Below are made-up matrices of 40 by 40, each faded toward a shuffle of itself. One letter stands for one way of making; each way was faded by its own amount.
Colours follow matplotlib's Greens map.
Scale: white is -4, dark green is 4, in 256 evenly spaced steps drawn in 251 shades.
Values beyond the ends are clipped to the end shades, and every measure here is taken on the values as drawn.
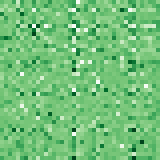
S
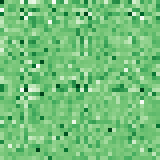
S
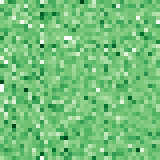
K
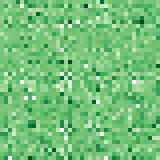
S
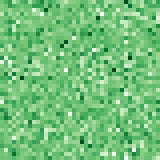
K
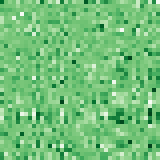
S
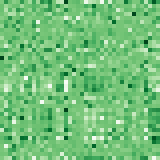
S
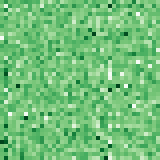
K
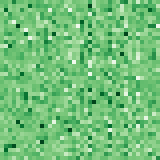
K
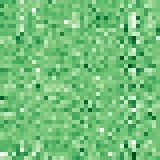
S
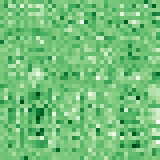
S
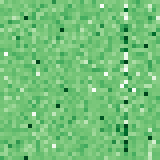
K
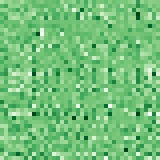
S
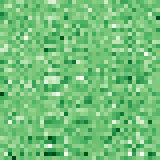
S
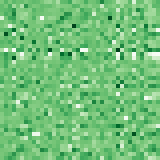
S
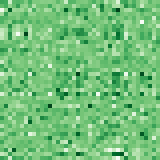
S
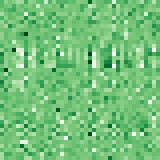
S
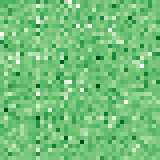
K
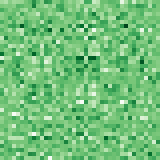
S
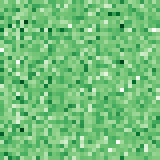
K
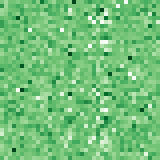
K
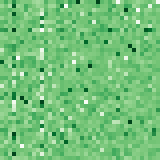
K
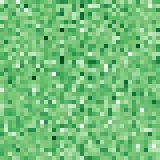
K
